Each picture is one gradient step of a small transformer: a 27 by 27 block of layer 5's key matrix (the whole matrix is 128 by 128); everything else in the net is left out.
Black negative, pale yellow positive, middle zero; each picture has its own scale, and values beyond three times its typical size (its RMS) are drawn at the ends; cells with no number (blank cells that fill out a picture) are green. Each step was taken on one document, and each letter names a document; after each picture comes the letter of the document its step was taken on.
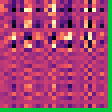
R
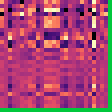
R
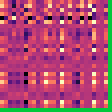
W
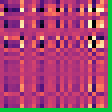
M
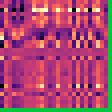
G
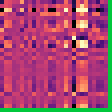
M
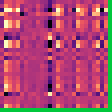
M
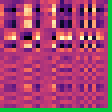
R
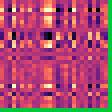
G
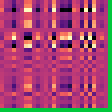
R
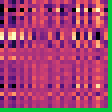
G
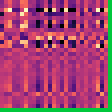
M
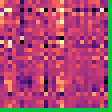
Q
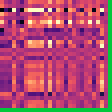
Q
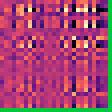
M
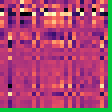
G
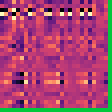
W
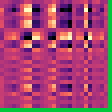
R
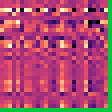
Q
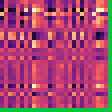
G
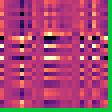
R
